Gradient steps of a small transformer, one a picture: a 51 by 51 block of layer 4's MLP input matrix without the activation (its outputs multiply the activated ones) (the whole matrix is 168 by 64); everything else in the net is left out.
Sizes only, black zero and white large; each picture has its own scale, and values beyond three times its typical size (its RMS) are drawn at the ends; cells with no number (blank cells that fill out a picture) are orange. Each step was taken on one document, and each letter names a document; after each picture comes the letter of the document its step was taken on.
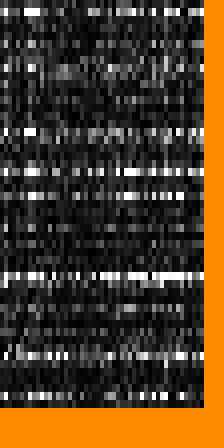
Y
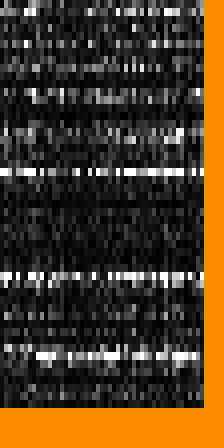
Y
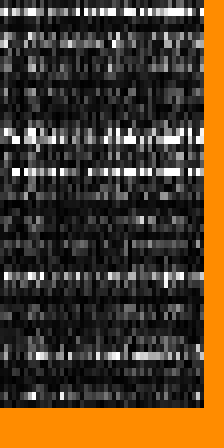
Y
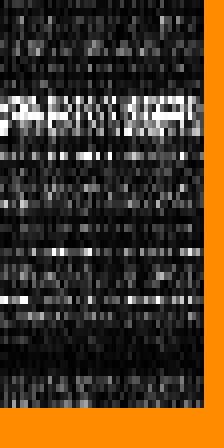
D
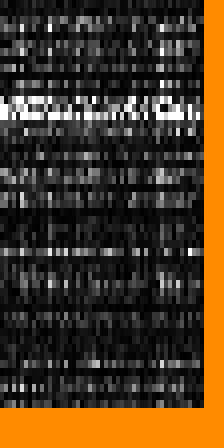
D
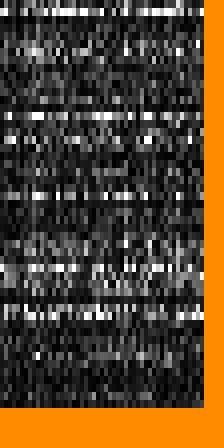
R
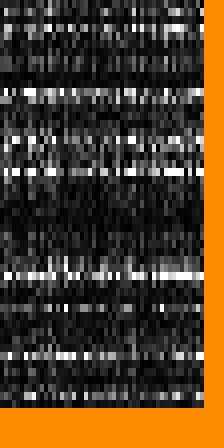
Y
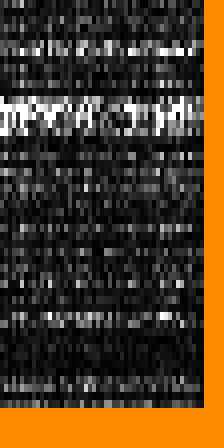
D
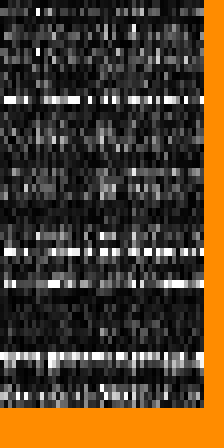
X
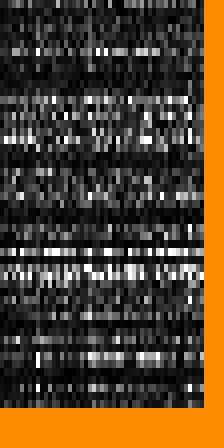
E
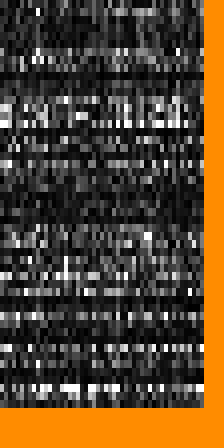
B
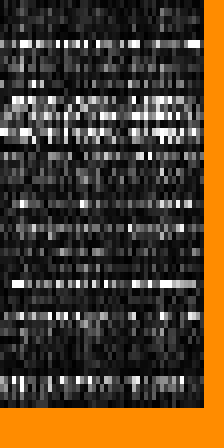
D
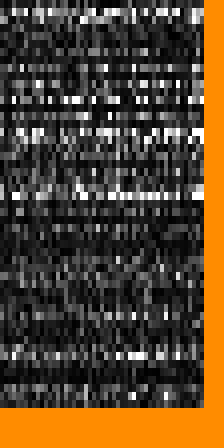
B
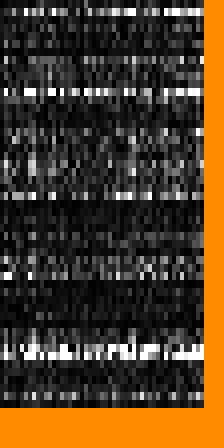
Y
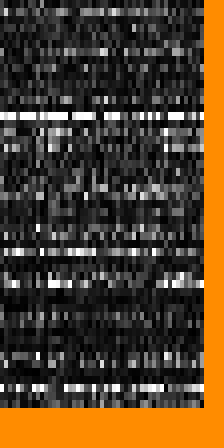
X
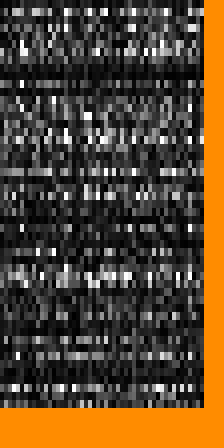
E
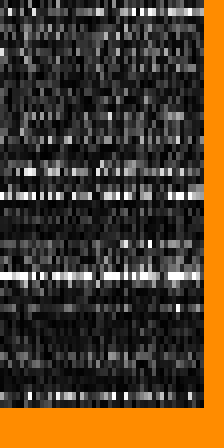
R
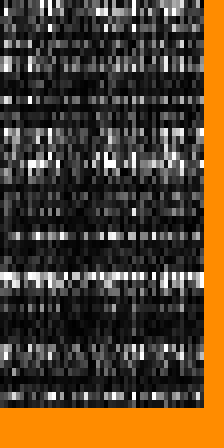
Y
